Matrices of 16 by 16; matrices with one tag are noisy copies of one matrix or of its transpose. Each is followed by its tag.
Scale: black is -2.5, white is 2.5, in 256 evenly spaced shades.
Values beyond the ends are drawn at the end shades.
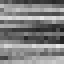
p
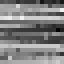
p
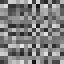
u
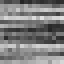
p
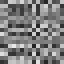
u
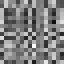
u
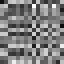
u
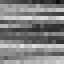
p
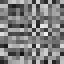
u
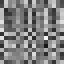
u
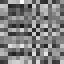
u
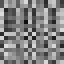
u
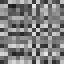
u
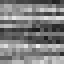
p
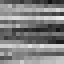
p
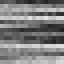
p
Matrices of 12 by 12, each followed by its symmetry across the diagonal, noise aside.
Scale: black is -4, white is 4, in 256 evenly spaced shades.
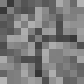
symmetric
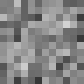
symmetric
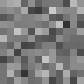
neither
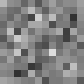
symmetric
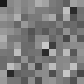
symmetric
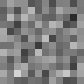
antisymmetric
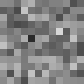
neither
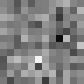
antisymmetric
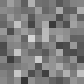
neither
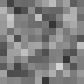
antisymmetric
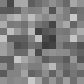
neither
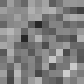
symmetric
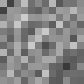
symmetric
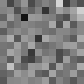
neither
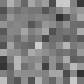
antisymmetric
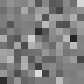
antisymmetric
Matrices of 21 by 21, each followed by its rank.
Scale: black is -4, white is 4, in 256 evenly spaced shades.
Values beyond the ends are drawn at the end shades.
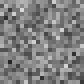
full rank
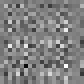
three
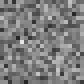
full rank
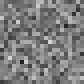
full rank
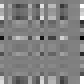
one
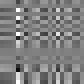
one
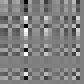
one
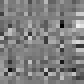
three
